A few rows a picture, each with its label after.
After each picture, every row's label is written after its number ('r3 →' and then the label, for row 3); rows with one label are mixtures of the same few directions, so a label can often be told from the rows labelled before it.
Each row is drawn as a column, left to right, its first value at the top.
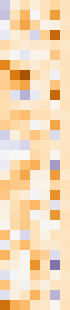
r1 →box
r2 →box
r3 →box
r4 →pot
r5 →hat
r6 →pot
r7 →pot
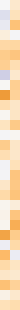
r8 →box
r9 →hat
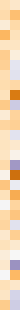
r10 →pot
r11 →pot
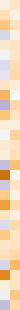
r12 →pot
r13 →pot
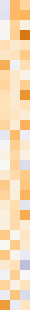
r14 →box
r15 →box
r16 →pot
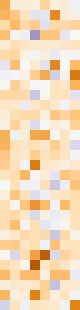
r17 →box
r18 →hat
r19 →pot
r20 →pot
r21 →hat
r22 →hat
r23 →pot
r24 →box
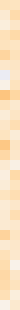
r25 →box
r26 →pot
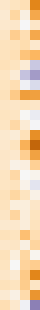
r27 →box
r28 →pot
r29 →box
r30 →box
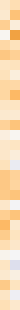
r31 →hat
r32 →pot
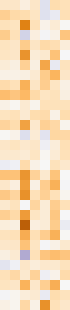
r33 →pot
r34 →pot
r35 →hat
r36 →pot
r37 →box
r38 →hat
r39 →hat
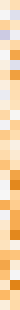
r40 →pot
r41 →hat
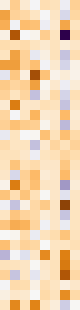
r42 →hat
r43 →pot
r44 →hat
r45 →box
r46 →hat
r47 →box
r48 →pot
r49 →box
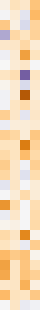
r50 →pot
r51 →hat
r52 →box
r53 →box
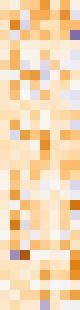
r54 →hat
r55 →hat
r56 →hat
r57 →box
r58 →box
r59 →hat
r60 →box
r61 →pot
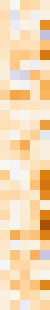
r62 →pot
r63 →box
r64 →box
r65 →hat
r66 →hat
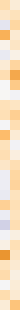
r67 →hat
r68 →box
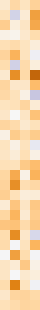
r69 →hat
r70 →hat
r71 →pot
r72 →box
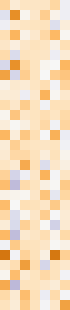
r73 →hat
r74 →hat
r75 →pot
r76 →pot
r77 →pot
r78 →hat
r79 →box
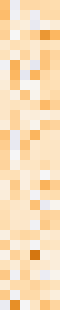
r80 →box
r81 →box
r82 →box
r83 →hat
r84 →pot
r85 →pot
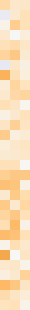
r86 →hat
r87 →hat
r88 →pot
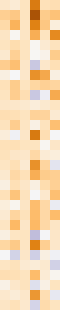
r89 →hat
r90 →hat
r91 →pot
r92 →box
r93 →box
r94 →pot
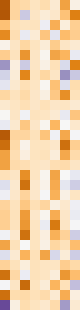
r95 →box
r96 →box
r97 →hat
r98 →pot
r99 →hat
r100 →hat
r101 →box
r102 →hat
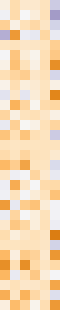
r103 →pot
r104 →pot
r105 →pot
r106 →pot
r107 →pot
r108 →box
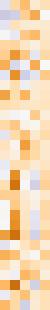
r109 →box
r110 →hat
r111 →box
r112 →hat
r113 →hat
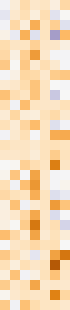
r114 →box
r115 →pot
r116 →pot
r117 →hat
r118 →hat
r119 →pot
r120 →hat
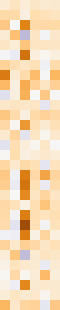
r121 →box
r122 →hat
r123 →hat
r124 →box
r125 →pot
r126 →box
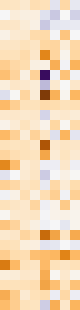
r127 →pot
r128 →pot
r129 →box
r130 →hat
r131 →box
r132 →box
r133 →hat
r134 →box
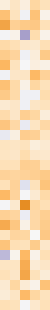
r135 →hat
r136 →hat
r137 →pot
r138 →box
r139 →hat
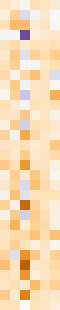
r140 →pot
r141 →hat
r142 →pot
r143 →hat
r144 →hat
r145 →box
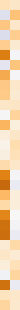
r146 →hat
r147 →hat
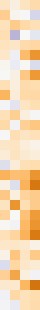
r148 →pot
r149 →pot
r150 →hat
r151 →hat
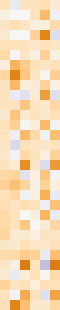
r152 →hat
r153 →box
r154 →pot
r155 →hat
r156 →pot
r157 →pot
